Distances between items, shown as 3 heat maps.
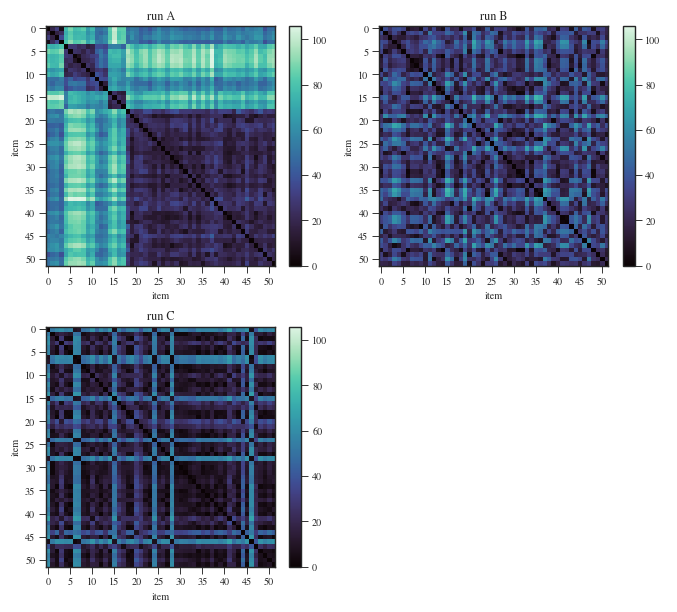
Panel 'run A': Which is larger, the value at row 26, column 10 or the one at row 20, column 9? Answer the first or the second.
the first
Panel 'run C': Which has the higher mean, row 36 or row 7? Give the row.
7
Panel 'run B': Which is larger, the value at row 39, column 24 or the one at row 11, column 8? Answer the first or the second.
the first
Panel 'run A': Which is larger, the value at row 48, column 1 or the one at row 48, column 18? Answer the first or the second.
the first
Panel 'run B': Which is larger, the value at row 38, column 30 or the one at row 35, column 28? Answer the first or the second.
the first
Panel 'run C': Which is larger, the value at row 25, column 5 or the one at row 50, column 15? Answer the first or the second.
the second
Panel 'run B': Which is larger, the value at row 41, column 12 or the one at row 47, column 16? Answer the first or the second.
the second
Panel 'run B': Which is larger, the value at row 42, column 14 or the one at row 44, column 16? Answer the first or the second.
the second
